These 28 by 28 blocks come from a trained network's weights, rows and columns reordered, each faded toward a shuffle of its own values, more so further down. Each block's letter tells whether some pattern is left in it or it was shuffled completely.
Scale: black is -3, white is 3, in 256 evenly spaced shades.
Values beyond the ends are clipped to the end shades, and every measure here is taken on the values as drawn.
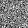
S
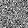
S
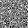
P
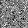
S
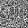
P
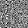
P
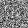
S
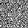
P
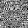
P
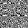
P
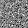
S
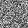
S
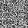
P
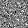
S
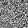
S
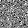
S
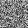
S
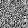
P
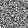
S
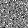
S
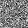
S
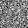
S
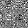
P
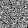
S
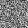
P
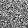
S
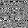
P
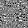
P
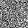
P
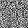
P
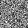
S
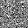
P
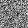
S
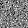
S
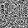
P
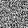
P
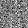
P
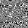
P
